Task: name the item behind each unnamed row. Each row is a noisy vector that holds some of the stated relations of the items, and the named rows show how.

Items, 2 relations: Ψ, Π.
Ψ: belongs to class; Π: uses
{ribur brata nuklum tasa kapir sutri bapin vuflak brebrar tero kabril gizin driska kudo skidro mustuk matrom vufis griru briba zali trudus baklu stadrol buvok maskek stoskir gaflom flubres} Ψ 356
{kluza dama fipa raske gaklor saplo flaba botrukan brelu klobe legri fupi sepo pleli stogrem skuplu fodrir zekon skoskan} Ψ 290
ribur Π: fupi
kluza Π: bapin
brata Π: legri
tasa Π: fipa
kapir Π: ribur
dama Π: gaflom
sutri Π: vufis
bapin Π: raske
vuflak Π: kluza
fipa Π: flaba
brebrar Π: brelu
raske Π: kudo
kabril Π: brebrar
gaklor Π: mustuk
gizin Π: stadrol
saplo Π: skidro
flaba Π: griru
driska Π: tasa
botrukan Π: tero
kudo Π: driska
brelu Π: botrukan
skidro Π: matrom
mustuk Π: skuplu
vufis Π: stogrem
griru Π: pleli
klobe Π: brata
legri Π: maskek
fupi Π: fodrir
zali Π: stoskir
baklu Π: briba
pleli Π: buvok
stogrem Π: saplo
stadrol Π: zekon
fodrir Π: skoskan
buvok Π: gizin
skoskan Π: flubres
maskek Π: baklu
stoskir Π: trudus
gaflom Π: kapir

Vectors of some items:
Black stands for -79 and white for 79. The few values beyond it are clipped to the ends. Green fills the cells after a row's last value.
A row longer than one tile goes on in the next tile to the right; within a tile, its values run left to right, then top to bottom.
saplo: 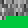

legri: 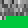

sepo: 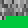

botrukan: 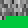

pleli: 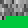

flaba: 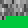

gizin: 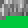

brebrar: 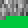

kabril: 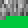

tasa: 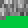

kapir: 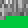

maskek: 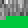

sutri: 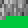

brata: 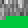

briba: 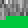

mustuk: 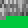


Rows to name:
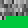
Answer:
gaklor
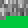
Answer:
vuflak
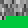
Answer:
zekon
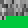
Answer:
raske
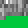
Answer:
flubres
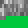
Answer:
griru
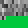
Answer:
kluza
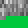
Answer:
nuklum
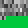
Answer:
skuplu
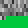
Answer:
dama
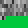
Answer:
fipa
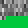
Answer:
stogrem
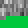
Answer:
kudo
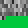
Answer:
brelu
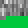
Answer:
bapin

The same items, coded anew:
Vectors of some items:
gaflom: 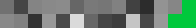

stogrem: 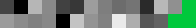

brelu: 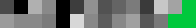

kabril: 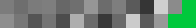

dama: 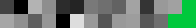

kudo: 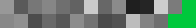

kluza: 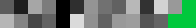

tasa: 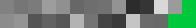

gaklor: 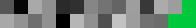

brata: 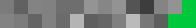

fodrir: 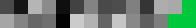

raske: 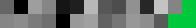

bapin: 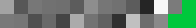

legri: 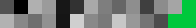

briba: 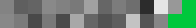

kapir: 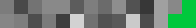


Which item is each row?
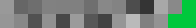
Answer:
mustuk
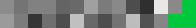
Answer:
vuflak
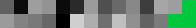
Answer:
fupi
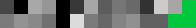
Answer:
botrukan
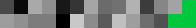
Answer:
klobe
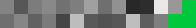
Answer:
tero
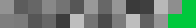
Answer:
ribur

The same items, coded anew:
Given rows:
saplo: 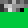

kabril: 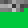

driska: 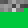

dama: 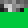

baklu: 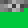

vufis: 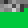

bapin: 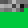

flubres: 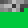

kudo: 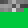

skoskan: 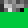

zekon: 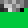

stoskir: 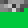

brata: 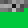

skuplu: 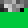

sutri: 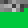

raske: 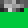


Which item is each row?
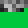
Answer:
legri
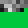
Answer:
fipa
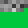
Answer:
tasa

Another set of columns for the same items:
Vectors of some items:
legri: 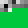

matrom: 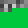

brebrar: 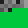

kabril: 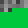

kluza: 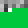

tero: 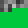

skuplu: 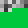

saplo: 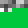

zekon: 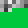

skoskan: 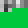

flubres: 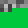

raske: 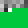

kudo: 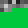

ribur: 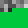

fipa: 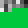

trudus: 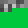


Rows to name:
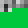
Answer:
klobe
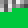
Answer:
pleli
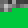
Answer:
driska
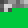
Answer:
buvok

